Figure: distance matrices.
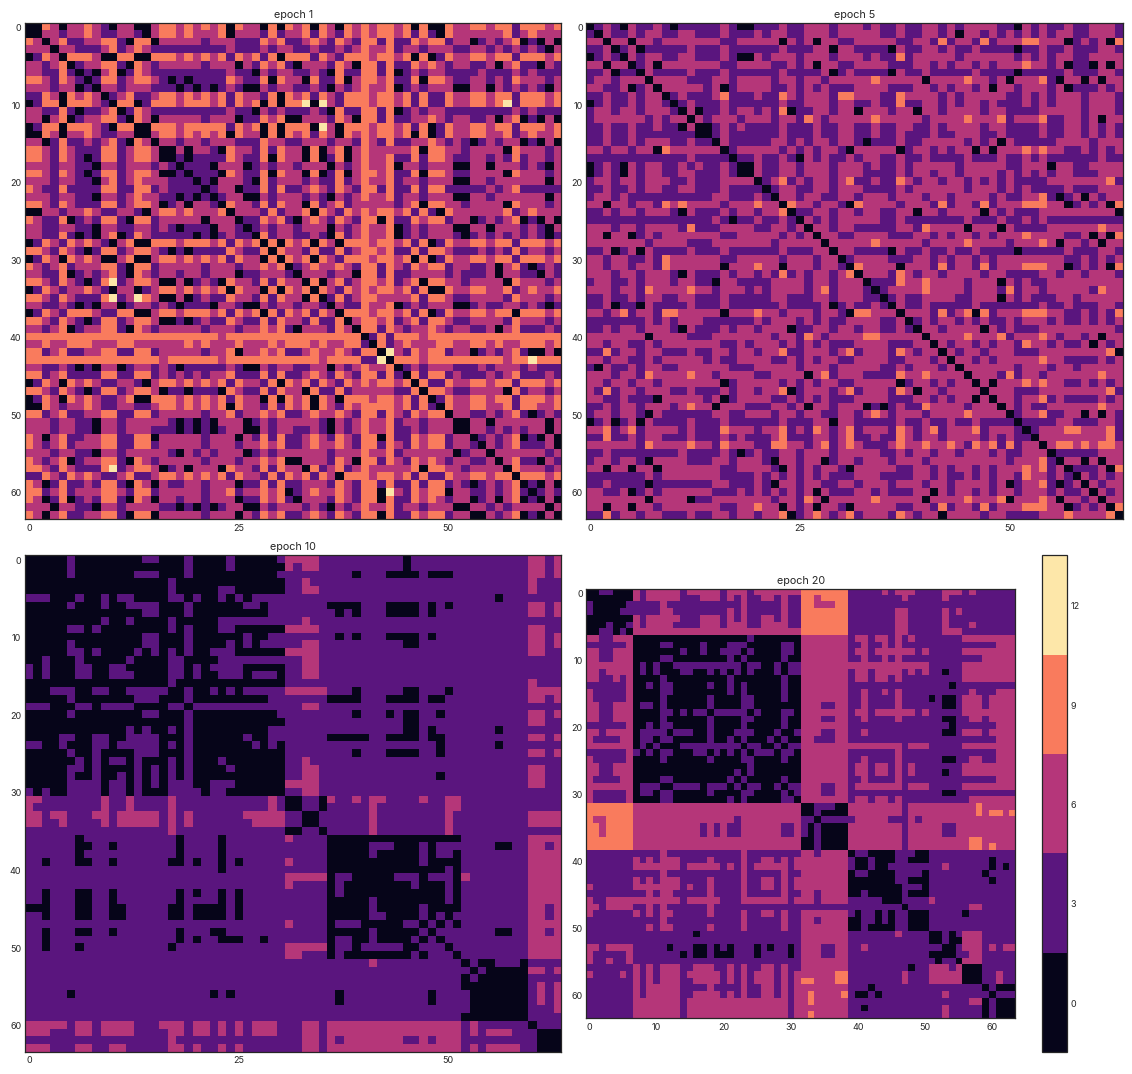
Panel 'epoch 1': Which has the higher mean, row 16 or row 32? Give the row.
16
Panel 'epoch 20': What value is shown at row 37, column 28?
6
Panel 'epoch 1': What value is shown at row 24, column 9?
3
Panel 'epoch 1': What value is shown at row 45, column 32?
3
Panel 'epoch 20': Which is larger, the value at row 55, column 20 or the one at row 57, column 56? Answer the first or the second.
the first
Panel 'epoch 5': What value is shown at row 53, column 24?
3
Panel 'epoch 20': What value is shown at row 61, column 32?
6
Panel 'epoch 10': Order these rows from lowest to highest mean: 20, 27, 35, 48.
20, 27, 48, 35
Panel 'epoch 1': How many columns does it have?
64
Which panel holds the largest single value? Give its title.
epoch 1
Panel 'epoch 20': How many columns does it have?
64
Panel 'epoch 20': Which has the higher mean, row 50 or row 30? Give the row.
50
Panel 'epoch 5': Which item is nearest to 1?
44
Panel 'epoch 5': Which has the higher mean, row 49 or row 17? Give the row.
49
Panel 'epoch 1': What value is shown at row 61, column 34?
6
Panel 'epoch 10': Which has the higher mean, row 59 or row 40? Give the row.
59
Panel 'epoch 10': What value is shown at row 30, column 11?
3
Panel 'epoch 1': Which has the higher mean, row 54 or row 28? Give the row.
28
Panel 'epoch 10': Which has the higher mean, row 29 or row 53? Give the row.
53
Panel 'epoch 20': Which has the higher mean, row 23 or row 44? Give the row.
23
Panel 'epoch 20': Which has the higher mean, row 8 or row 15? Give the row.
8
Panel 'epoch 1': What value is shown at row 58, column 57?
9
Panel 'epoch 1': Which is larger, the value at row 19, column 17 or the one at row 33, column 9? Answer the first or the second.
the second
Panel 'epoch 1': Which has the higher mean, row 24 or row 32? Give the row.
24
